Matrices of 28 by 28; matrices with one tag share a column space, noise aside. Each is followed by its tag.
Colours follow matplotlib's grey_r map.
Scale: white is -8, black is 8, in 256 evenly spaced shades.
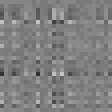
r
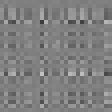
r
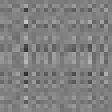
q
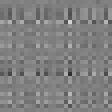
r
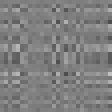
q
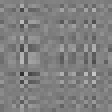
q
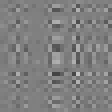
q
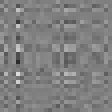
q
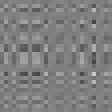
q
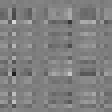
r
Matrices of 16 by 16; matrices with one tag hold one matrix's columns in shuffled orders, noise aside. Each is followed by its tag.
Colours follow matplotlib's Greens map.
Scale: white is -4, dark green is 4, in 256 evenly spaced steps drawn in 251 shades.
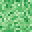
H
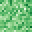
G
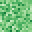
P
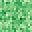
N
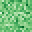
H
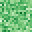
P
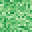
H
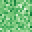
G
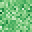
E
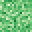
H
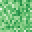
G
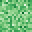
H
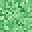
E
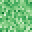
N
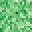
N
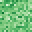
H
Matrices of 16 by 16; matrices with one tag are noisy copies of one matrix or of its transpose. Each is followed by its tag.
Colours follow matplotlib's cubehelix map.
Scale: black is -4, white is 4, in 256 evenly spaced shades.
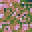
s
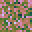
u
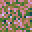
u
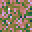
u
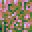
s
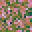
u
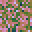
u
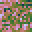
s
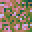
s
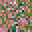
u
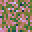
u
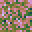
u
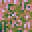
s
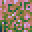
s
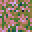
u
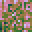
s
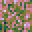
s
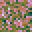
u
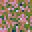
u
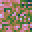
s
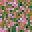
u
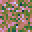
u
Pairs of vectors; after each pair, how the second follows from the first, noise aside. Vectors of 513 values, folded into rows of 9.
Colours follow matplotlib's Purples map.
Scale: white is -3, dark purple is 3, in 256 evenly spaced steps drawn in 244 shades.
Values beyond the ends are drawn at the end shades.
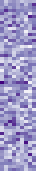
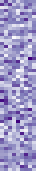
wrapped around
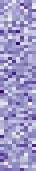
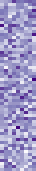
reversed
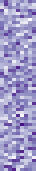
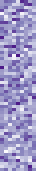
reversed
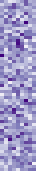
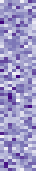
wrapped around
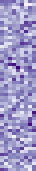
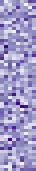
reversed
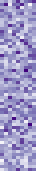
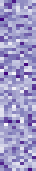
wrapped around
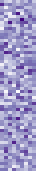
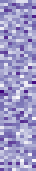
wrapped around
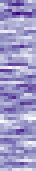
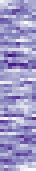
wrapped around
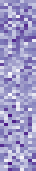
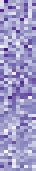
wrapped around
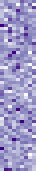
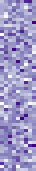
reversed
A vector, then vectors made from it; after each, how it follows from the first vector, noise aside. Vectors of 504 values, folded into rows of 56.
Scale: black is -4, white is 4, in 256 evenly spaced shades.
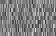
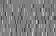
partly zeroed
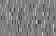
partly zeroed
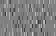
partly zeroed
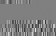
partly zeroed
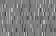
partly zeroed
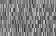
copied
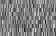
copied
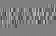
partly zeroed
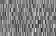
copied
